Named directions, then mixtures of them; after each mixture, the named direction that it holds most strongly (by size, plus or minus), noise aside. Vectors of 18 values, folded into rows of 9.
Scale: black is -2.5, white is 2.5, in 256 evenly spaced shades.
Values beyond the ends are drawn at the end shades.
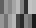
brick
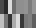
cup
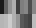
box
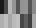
box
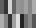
cup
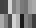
cup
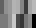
brick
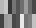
cup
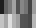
box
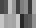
box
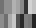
brick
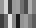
cup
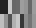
cup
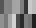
brick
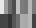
box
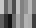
box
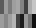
brick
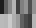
box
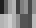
box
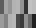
brick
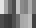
box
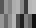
brick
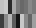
cup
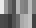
box
